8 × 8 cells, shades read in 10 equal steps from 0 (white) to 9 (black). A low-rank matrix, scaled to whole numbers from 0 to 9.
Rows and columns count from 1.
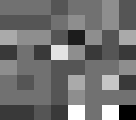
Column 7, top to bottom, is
4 4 6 6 5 2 5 0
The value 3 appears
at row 3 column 1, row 3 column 8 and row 6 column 5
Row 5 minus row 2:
-2 -1 -1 1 2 0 1 -2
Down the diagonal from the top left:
5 6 4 1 6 5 5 9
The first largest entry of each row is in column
4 1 5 1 4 8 4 8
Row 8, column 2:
7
